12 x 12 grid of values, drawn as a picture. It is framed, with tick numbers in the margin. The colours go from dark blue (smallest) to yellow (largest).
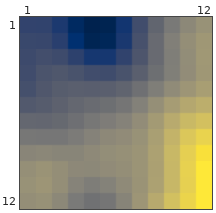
The bottom right is the ninth with the highest average. The top middle is the ninth with the lowest average. No regular stripes run through it. Neither half mirrors the other. There is an overall slope up to the bottom right.
